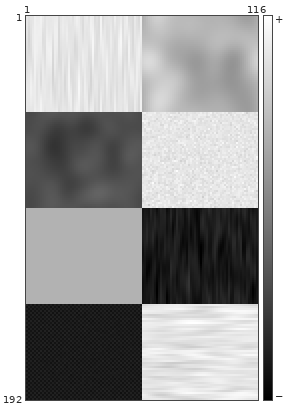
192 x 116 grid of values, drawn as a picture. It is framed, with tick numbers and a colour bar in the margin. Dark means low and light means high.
It is made of 4 by 2 panels. Panel 1,1: very high, streaked downward, faint in contrast. Panel 1,2: high, smooth. Panel 2,1: low, smooth, faint in contrast. Panel 2,2: very high, fine-grained, faint in contrast. Panel 3,1: high, flat. Panel 3,2: very low, streaked downward, faint in contrast. Panel 4,1: very low, checkered, faint in contrast. Panel 4,2: very high, streaked across, faint in contrast.
